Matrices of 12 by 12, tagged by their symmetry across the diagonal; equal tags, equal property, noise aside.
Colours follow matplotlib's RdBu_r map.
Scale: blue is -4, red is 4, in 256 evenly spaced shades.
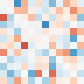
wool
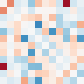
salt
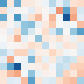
salt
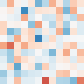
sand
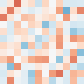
salt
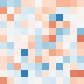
sand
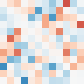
wool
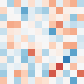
wool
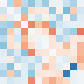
salt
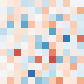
sand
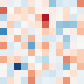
sand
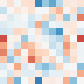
wool
